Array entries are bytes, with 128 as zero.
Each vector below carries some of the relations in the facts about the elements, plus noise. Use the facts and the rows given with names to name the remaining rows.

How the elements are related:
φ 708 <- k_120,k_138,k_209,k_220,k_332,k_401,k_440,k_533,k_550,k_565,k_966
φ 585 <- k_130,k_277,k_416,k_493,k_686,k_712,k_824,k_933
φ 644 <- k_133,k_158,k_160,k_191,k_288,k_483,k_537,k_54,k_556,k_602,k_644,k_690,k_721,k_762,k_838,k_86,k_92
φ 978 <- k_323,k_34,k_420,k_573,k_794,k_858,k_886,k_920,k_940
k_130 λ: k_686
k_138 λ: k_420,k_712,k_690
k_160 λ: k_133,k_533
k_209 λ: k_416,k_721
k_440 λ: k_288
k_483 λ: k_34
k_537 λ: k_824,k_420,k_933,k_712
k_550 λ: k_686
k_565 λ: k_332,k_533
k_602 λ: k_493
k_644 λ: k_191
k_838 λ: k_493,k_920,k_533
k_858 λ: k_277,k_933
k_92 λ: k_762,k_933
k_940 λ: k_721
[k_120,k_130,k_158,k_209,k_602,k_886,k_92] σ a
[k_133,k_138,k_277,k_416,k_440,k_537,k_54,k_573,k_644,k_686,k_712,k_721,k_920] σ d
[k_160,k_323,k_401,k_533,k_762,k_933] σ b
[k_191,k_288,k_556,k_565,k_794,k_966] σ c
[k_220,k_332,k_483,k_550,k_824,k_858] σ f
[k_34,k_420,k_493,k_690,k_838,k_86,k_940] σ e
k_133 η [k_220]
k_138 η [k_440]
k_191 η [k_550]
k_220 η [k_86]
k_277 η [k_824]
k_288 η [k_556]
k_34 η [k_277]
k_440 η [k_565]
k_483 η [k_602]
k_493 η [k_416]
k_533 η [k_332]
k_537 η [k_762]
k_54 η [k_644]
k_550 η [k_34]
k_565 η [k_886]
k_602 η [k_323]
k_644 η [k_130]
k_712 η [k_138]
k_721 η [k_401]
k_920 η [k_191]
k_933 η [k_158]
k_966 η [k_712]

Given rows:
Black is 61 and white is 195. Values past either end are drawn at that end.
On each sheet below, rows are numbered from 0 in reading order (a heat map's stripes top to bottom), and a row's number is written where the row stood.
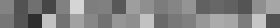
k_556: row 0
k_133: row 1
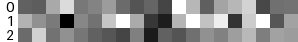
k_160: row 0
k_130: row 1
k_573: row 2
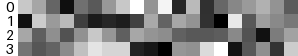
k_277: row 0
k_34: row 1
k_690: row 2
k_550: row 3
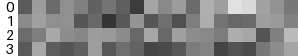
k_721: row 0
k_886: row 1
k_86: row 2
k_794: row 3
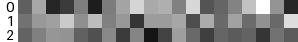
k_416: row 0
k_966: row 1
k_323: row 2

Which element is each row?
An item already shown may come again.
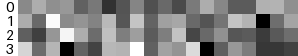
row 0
k_886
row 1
k_762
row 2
k_401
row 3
k_933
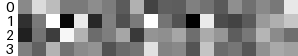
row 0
k_858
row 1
k_288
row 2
k_209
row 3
k_191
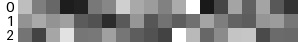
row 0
k_493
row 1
k_886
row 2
k_160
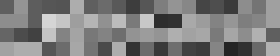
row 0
k_794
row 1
k_138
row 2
k_602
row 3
k_420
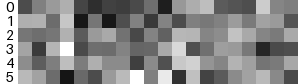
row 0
k_940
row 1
k_920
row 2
k_838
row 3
k_533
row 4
k_838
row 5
k_277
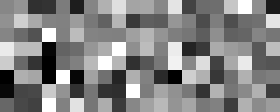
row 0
k_416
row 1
k_858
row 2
k_332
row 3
k_824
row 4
k_686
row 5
k_440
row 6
k_483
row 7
k_565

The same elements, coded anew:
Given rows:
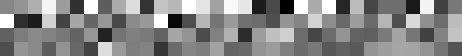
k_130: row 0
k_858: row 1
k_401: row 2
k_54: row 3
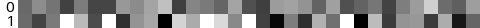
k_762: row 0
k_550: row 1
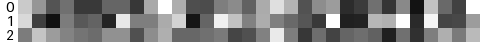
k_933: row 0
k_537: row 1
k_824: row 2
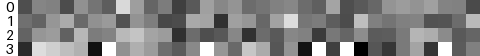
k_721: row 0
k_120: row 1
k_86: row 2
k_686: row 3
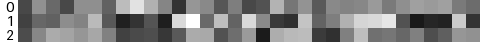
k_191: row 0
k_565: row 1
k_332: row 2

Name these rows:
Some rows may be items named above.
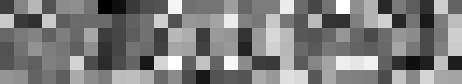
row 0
k_533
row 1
k_138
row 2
k_401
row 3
k_401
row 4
k_565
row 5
k_794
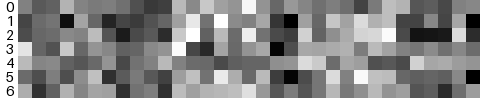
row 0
k_440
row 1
k_160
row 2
k_565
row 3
k_940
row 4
k_323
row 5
k_602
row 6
k_209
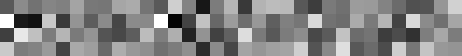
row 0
k_966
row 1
k_858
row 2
k_493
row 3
k_886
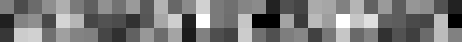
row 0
k_483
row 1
k_838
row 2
k_493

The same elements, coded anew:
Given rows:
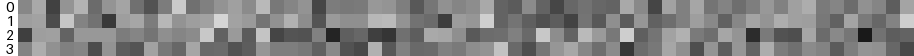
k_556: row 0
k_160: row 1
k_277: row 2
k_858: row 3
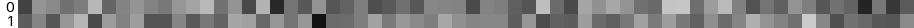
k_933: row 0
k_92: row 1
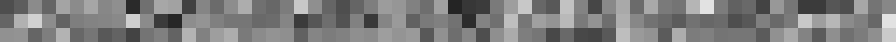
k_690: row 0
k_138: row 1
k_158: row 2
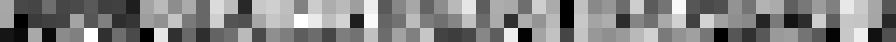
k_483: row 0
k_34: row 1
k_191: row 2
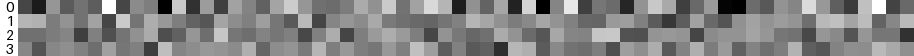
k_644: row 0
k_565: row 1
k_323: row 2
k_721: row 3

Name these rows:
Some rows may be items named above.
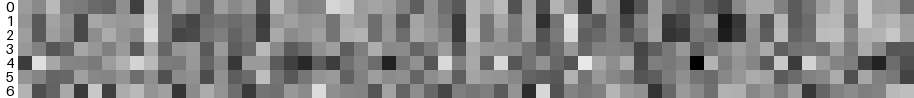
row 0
k_940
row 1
k_440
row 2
k_440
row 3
k_794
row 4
k_686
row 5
k_794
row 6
k_533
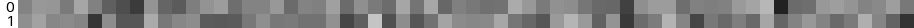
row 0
k_886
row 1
k_858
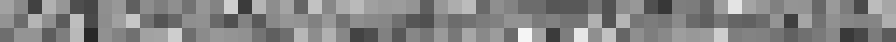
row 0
k_602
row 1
k_401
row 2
k_493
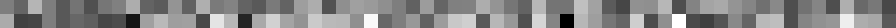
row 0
k_323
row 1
k_483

